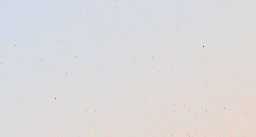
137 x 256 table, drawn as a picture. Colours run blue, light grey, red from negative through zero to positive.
Values rise toward the bottom right. No regular stripes run through it. No single row or column stands out from its neighbours. Neither half mirrors the other.
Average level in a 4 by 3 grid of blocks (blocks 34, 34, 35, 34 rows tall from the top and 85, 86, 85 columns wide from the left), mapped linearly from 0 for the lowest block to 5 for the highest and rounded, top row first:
0 1 2
1 2 3
2 3 4
3 4 5
